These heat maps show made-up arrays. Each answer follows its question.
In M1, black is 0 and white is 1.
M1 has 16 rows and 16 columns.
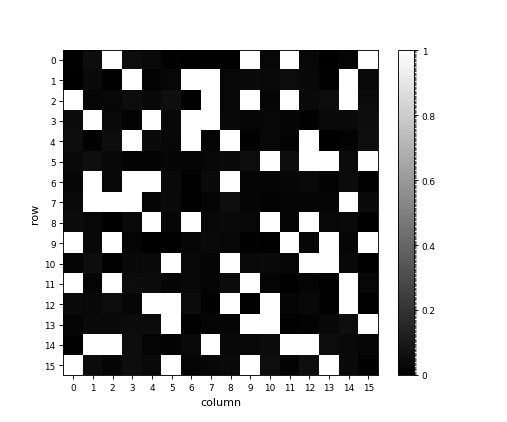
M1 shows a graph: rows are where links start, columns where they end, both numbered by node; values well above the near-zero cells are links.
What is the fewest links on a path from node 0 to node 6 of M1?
4
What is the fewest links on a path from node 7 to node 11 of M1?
2
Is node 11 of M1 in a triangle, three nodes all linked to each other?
yes
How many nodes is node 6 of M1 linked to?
4
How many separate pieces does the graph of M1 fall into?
1
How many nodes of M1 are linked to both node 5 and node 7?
0
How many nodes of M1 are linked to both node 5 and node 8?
2
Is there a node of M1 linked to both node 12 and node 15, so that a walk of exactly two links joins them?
yes
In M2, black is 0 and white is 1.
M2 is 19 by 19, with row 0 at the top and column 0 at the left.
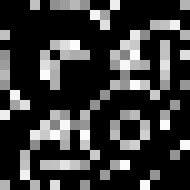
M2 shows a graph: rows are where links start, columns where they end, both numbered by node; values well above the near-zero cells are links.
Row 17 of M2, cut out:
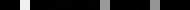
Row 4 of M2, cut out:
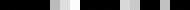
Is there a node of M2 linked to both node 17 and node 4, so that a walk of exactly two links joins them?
no
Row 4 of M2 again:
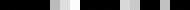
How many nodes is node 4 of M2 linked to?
6
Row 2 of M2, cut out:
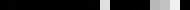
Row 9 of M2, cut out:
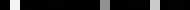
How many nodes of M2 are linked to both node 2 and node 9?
2
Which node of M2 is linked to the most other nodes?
node 5
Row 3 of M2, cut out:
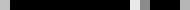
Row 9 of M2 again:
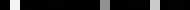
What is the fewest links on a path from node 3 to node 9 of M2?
6
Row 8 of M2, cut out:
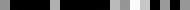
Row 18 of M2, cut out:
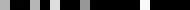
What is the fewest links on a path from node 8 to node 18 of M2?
1
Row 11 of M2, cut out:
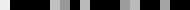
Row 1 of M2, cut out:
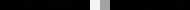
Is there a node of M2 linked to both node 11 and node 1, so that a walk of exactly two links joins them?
no
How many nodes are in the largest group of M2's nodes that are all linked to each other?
5
